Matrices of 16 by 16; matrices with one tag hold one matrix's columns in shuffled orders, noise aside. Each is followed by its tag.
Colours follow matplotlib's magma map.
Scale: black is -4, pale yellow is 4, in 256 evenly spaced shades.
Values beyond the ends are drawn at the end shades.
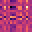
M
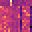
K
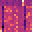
K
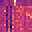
K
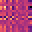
M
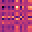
M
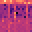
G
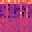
G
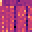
K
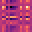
M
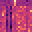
K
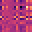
M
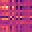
M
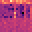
G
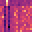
K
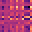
M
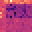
G
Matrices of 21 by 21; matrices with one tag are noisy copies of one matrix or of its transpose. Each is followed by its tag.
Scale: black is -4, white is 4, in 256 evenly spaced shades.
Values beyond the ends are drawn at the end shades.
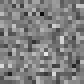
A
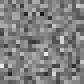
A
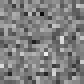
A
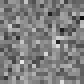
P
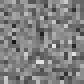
A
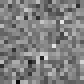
P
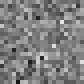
P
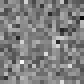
P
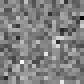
P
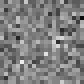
P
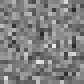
A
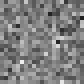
P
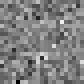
P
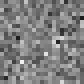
P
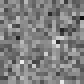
P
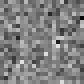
P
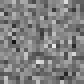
A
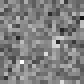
P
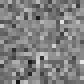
P
